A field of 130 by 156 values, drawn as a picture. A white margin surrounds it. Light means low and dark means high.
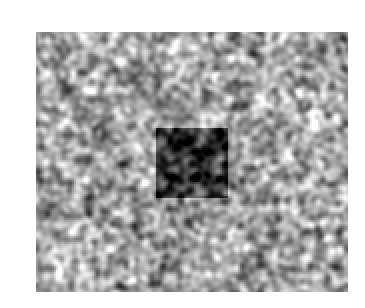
Grain: blotchy. Ninth with the highest average: centre. Odd patch: higher, in the centre.
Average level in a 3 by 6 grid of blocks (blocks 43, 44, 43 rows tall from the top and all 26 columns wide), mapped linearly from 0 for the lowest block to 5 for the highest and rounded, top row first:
111101 / 115510 / 011011
